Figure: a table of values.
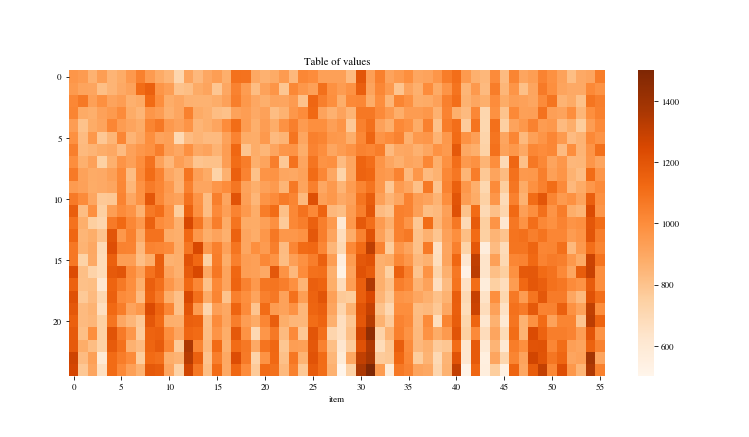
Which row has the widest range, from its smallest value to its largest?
24
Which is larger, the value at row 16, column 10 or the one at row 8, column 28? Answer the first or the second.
the first
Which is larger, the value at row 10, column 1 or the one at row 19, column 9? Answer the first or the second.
the second
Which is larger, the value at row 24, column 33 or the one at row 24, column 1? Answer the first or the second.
the second
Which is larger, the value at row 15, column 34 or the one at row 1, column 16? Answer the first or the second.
the first
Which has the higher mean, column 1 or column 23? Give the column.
23
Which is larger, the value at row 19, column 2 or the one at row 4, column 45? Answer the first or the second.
the first
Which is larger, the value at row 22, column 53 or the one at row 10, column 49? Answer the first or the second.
the second
